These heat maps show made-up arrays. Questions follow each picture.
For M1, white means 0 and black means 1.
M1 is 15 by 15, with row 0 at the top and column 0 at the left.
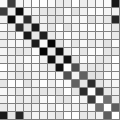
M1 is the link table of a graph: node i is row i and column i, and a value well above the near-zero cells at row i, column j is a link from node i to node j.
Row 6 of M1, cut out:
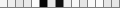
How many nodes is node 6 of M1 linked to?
2
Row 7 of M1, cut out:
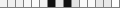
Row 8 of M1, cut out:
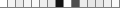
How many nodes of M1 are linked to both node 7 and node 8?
0
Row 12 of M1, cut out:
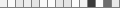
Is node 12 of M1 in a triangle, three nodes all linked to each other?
no
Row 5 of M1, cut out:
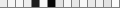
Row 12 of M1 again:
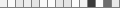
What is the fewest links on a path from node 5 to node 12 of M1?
6
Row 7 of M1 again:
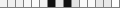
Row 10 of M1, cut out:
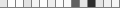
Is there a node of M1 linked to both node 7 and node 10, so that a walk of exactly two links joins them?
no
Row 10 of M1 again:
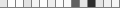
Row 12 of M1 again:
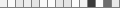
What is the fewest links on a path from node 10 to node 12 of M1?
2
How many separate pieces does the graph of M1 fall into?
1
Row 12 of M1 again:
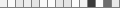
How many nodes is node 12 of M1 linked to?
2
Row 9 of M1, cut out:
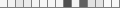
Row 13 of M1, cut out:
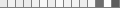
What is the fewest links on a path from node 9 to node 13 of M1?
4
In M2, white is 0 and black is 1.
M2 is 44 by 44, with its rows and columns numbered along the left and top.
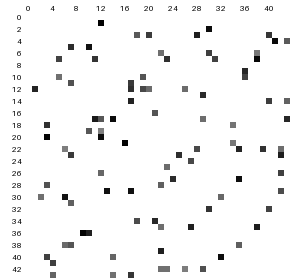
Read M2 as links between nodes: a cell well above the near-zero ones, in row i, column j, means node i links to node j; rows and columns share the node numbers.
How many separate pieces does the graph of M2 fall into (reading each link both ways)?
6
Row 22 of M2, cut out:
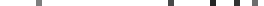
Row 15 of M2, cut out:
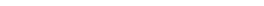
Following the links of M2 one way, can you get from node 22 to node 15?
no
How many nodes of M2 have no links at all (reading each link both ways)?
5
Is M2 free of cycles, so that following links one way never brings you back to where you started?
no
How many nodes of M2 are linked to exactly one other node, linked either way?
10
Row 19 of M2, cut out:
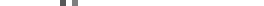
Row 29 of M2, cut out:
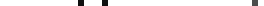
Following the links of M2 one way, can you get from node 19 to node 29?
yes
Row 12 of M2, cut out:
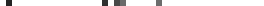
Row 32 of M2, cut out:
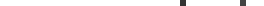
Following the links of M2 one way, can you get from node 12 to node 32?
yes
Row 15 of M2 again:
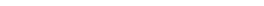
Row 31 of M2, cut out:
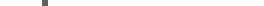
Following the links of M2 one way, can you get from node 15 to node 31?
no
